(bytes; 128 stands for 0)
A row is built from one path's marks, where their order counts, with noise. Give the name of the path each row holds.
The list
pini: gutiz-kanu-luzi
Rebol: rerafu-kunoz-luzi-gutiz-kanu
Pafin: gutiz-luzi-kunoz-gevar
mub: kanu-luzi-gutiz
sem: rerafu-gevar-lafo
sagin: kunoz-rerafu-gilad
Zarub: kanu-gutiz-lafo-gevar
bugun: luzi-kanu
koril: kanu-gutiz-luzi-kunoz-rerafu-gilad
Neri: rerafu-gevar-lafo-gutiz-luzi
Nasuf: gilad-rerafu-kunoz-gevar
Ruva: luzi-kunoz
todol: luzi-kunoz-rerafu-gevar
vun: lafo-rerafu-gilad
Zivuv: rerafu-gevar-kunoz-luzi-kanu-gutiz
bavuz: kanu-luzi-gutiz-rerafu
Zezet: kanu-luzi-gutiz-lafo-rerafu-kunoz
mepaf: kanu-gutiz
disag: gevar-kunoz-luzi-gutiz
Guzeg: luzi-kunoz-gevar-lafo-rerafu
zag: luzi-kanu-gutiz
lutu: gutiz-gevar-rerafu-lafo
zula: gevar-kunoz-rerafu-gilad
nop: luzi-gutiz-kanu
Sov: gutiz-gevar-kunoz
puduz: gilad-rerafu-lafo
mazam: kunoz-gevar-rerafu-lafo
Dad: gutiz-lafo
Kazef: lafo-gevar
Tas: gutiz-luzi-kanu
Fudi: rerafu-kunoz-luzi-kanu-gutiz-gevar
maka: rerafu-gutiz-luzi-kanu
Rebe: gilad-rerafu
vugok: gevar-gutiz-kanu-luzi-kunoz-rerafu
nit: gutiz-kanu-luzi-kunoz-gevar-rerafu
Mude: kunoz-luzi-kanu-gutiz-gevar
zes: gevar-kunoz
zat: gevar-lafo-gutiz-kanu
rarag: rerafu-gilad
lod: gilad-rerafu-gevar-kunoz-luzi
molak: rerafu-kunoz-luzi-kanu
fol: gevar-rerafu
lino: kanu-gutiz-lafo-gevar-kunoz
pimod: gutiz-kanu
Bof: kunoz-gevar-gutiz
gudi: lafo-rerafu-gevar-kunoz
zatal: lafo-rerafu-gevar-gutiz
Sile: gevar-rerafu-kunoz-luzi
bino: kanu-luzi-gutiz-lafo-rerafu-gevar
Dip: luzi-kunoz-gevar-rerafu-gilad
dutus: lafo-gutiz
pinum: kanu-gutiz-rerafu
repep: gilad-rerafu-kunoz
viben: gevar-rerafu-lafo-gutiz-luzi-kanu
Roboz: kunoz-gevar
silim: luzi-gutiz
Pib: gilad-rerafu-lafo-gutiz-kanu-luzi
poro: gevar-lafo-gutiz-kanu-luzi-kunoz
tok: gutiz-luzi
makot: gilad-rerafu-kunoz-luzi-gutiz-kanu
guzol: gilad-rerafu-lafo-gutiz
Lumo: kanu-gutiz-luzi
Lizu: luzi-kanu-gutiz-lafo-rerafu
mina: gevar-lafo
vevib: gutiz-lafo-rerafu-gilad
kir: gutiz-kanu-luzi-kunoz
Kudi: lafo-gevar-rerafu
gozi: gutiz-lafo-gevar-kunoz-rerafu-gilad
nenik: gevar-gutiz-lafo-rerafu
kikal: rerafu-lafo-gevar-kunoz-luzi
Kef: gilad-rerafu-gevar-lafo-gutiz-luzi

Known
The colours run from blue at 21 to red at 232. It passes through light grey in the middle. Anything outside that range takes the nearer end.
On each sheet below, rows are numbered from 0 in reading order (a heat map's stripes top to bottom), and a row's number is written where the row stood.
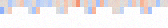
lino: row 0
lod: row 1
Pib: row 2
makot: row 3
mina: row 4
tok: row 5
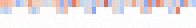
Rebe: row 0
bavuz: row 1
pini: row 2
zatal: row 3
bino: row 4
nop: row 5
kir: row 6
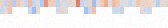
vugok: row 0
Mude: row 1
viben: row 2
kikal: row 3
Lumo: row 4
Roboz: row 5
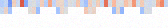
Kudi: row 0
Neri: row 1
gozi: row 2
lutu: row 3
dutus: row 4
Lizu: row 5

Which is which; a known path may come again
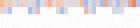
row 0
sagin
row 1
kikal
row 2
mepaf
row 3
sem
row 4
zat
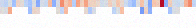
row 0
nit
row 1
gudi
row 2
puduz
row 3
bavuz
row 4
Nasuf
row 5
Kazef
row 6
Lizu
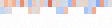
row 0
guzol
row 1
lutu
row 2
Fudi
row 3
molak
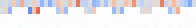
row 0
Neri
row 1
Ruva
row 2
nenik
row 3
Sile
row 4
dutus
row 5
viben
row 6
repep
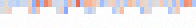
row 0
Dip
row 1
nop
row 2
zatal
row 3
Rebe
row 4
poro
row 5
gozi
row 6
bugun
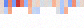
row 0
pimod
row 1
mub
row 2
Rebol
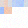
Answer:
Pafin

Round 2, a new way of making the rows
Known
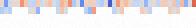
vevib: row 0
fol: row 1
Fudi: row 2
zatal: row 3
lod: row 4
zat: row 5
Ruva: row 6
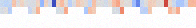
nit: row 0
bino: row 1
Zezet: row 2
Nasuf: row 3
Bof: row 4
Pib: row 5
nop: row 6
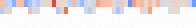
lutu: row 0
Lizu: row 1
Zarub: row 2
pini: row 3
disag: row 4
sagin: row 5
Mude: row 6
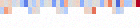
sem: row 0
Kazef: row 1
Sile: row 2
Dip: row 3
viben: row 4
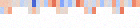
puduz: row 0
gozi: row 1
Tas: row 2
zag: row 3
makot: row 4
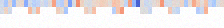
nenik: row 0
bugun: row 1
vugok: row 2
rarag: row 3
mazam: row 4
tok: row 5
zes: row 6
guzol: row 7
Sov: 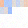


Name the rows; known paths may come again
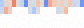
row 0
kikal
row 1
disag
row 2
gudi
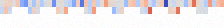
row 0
Roboz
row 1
Kazef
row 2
silim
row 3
vun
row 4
Kudi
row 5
mepaf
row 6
Dip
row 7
kir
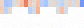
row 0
pimod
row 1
guzol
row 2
mina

